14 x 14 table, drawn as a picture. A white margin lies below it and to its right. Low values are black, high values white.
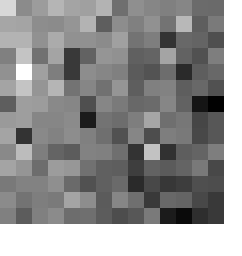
The ninth with the highest average is the top left. Values rise toward the top left. The halves do not mirror each other.
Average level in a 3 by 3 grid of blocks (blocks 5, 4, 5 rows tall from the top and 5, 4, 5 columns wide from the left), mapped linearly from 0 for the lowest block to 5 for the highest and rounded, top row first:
542
421
310
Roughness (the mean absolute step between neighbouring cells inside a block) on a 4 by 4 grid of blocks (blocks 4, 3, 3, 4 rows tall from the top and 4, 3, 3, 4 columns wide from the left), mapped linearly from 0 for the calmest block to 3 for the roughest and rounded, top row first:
1 1 0 1 / 2 1 0 1 / 2 1 3 0 / 0 1 1 1
